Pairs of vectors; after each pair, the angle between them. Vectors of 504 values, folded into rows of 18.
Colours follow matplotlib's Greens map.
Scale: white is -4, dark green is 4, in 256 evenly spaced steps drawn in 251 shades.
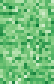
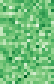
nearly opposite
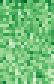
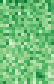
nearly parallel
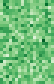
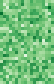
nearly opposite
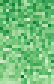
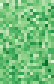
partly opposed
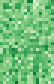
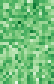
nearly opposite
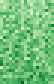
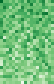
nearly opposite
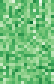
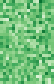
partly opposed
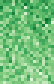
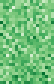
partly opposed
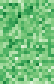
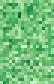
nearly parallel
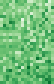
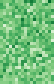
partly opposed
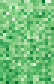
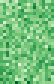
partly aligned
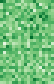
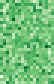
partly opposed
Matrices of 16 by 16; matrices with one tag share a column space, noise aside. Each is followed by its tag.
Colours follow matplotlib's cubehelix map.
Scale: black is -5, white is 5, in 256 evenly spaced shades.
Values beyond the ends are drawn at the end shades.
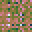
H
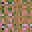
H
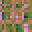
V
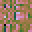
V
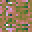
H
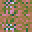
H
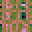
V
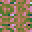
H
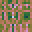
V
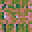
V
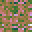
H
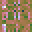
V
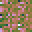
H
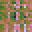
V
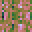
V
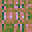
V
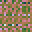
H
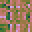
V
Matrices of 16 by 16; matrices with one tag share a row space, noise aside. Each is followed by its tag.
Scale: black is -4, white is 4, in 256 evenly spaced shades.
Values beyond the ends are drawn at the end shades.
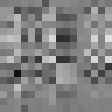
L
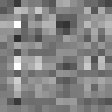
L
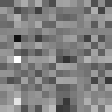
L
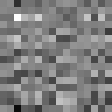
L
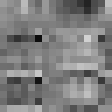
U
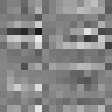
U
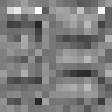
U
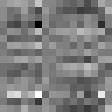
U
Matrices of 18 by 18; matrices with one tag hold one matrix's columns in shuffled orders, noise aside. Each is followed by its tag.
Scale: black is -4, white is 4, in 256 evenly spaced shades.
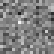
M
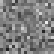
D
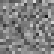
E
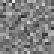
E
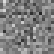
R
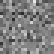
R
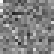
R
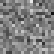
R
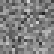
R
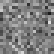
M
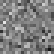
D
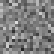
D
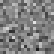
D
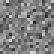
E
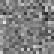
M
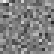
E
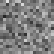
E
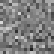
D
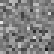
D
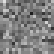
R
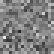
D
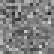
M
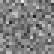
E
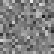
E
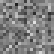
M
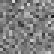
E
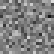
E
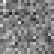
R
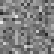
M
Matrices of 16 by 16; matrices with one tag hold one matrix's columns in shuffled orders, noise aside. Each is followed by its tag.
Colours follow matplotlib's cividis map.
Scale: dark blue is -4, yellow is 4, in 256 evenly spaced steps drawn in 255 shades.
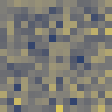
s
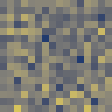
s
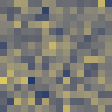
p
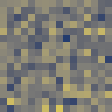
s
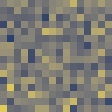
s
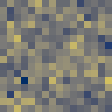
p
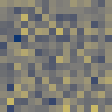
s
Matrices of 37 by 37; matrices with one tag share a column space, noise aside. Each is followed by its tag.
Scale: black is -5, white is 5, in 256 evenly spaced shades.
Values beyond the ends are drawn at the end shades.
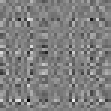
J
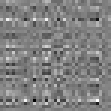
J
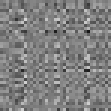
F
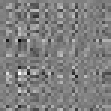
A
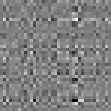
J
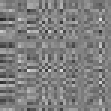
F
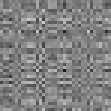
F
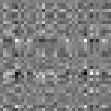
A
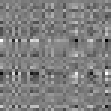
A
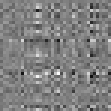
A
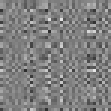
F
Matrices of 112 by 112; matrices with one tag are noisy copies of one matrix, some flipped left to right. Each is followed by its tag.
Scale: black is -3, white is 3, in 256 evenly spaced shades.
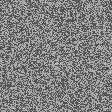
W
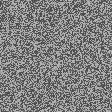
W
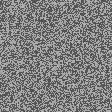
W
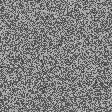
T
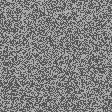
T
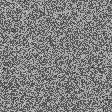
T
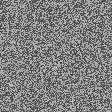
W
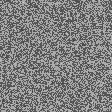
W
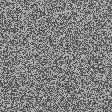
T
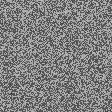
T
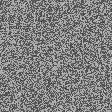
W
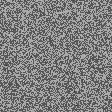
T
